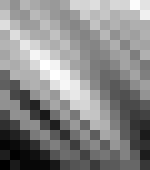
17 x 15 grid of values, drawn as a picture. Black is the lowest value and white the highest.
Ninth with the lowest average: bottom left. Slope: up to the top. Grain: diagonal, down to the right.
